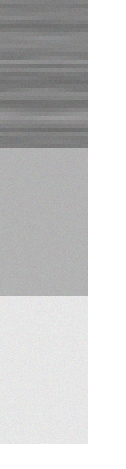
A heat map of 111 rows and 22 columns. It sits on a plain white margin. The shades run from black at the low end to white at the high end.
It is made of 3 by 1 panels. Panel 1,1: middling, streaked across, faint in contrast. Panel 2,1: high, flat. Panel 3,1: very high, flat.
